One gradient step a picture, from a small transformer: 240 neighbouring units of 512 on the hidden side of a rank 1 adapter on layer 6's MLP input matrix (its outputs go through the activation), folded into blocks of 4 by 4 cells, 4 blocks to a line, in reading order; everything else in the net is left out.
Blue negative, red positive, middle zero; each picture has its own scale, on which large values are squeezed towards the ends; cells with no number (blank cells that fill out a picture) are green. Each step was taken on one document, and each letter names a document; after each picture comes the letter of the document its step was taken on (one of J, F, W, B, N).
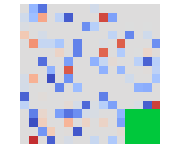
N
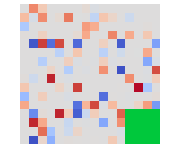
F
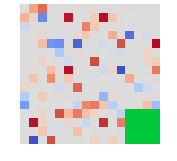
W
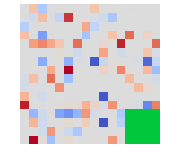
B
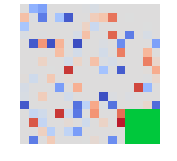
F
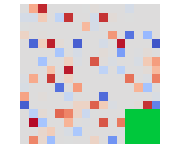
N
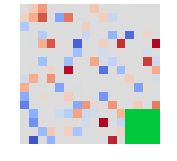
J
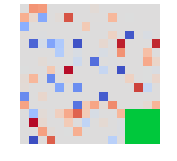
W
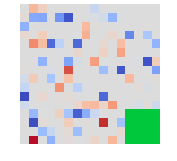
B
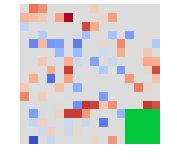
W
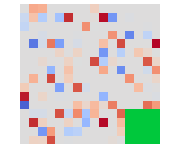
J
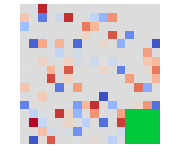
F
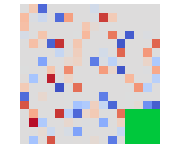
F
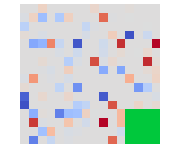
J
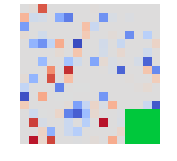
B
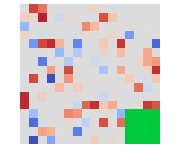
N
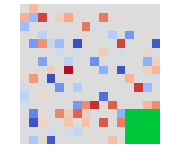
N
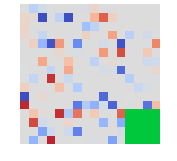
F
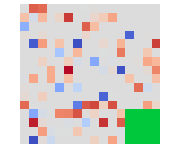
W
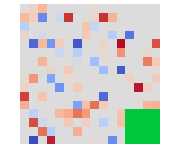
W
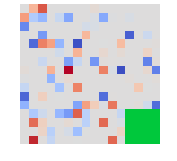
B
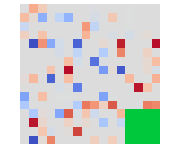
W
